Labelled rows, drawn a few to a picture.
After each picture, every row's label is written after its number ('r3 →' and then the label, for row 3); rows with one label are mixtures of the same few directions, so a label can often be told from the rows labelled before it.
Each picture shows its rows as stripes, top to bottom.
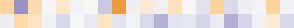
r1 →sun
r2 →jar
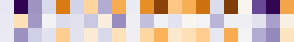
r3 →jar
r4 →sun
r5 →jar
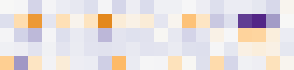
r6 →sun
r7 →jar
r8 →jar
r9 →jar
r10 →sun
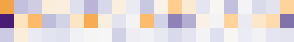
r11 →sun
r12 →sun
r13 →sun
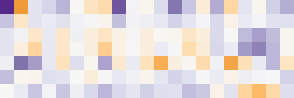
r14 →sun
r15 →sun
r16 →jar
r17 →jar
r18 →jar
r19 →sun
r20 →jar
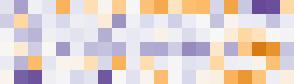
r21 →jar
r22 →sun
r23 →jar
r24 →jar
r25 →sun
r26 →jar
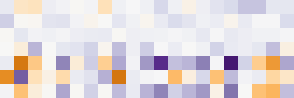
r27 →jar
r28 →sun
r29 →sun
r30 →sun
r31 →jar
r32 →sun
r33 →jar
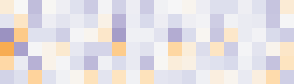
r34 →sun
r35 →sun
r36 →sun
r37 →sun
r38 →sun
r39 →sun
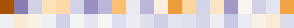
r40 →sun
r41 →jar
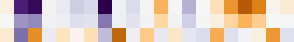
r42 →jar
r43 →jar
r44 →sun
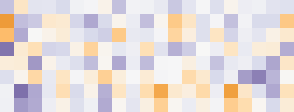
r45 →sun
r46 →sun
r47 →sun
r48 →sun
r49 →sun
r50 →jar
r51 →jar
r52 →jar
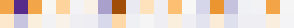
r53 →sun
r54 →sun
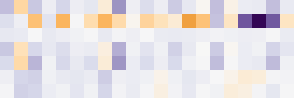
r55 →sun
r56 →jar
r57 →sun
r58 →sun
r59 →sun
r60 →jar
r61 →jar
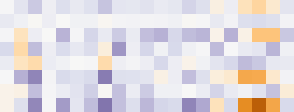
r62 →jar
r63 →jar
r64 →jar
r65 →sun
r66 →jar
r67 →jar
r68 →sun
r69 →jar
